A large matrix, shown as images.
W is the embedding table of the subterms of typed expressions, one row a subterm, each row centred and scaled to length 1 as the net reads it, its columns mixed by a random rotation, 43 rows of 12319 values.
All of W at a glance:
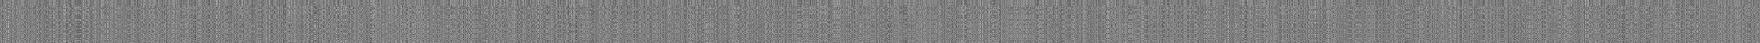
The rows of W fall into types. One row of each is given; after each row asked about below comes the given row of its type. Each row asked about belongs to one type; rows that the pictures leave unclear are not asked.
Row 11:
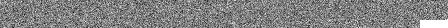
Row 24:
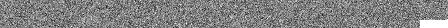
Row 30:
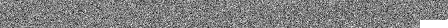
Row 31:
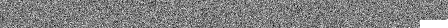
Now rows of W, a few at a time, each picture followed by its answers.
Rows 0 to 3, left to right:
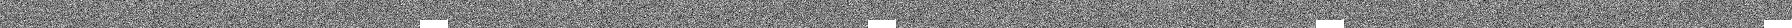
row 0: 30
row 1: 30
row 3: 30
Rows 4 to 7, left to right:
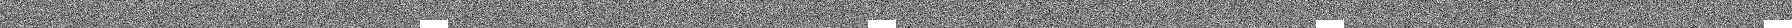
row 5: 24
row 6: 11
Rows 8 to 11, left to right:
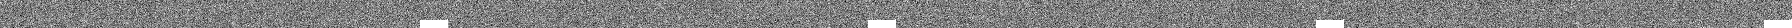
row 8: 11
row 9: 24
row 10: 30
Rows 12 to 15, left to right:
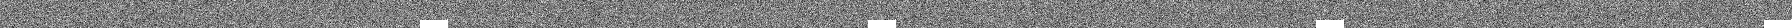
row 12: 11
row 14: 24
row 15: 30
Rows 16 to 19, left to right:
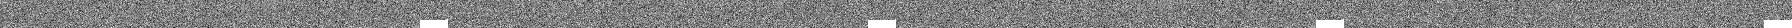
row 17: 30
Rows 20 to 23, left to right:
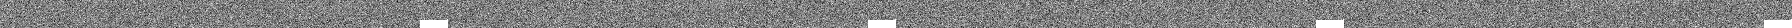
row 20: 24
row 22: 11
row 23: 30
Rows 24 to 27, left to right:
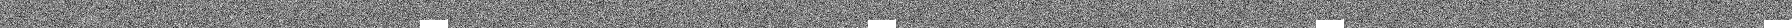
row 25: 31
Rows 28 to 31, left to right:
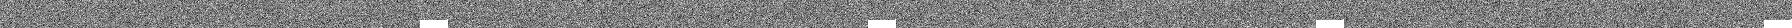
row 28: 24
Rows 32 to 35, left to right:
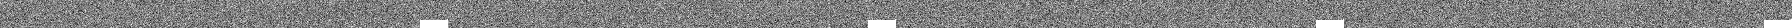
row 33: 24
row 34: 11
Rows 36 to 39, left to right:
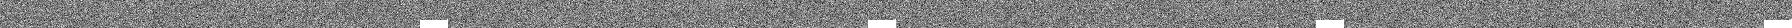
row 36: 30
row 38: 24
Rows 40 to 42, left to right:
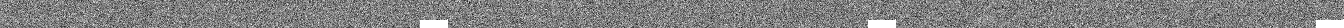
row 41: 30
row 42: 24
